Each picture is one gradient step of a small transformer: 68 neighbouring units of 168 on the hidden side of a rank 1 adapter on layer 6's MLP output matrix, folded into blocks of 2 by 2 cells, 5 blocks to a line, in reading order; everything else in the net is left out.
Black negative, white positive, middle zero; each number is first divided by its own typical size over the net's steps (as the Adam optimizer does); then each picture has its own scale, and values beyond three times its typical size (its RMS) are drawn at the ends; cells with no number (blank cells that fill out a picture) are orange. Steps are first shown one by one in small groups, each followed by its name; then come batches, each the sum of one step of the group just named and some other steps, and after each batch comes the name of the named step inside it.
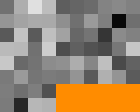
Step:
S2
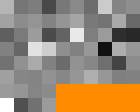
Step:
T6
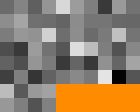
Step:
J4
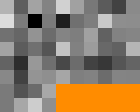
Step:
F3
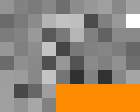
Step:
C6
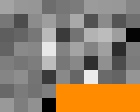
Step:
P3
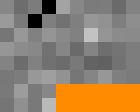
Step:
F3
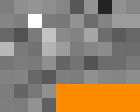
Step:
P3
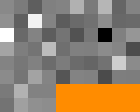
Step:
F3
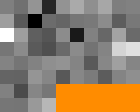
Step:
F3
